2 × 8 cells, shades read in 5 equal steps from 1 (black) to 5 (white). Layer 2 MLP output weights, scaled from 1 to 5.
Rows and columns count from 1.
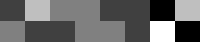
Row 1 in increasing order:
1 2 2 2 3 3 4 4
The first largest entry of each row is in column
2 7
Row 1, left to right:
2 4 3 3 2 2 1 4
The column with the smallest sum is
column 6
